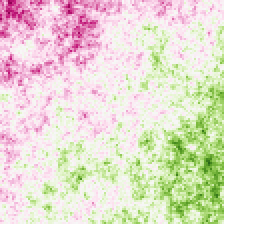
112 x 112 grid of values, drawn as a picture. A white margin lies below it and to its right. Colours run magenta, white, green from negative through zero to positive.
Grain: blotchy. Odd rows or columns: none. Ninth with the lowest average: top left. Stripes: none. Average level on the scale: 50%. Ninth with the highest average: bottom right. Slope: up to the bottom right.
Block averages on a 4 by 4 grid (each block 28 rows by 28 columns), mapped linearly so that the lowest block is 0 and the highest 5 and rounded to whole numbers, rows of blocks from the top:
0 0 2 2
1 2 3 4
2 3 3 5
2 3 4 5
